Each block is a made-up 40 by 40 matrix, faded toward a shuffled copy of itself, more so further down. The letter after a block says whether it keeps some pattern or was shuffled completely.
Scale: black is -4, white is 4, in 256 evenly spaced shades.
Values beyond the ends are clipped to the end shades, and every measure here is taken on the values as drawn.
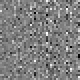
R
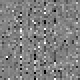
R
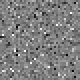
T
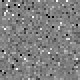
T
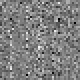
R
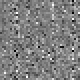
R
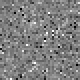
T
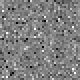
T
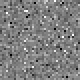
T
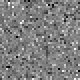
T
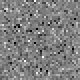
T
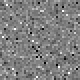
T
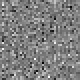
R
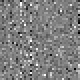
R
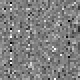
R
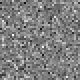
T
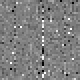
R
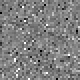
T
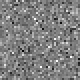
T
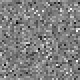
T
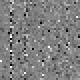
R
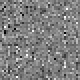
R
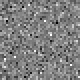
T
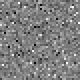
T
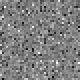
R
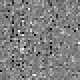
R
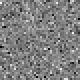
T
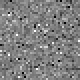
T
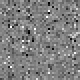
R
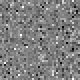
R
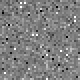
T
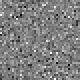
T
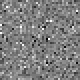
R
